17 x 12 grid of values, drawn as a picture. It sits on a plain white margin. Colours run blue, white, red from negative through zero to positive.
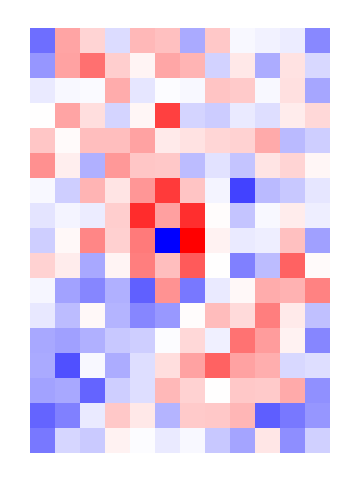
The centre is the ninth with the highest average. In the centre lies a patch that is rougher than the rest. The halves do not mirror each other. On average the colour sits 50% of the way up the scale. No regular stripes run through it. The centre is the roughest part.
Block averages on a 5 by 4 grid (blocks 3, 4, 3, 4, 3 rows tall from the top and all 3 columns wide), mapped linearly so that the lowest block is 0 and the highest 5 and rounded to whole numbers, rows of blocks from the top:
3432 | 4523 | 3443 | 1144 | 0331
